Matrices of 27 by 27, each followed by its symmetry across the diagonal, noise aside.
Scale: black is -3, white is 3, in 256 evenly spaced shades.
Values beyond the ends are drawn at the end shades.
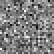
antisymmetric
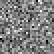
antisymmetric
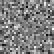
antisymmetric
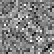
symmetric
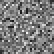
symmetric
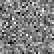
antisymmetric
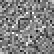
symmetric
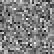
antisymmetric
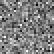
antisymmetric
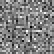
antisymmetric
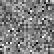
antisymmetric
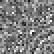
symmetric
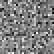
antisymmetric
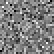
symmetric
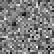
symmetric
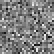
antisymmetric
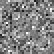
symmetric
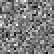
symmetric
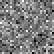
symmetric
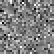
antisymmetric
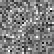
symmetric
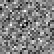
symmetric
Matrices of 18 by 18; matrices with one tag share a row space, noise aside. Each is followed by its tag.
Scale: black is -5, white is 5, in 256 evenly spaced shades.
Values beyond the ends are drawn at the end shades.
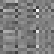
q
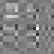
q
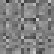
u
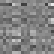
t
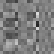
q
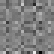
u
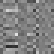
q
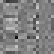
q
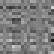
t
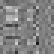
q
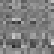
t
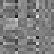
q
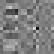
q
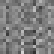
u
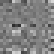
t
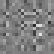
u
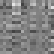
t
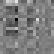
q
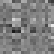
t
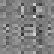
u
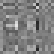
q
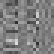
q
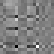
q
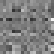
t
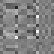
q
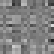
t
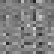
u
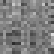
t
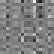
u
